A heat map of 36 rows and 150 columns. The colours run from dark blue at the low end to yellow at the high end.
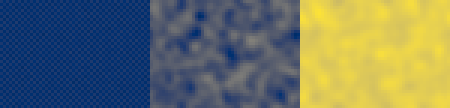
The table splits into one row of 3 panels. Panel 1,1: very low, checkered, faint in contrast. Panel 1,2: low, blotchy. Panel 1,3: very high, blotchy, faint in contrast.
